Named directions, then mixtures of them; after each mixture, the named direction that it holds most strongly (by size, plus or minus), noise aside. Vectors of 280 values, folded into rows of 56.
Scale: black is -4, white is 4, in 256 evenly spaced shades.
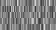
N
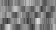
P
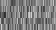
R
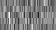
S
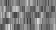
P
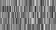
N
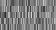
R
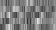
P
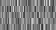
N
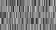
N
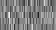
S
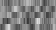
P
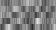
P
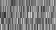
R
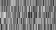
R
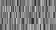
N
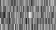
R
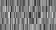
N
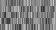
R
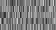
R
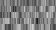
P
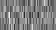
S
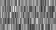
N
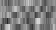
P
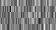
N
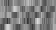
P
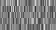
N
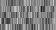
R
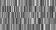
N
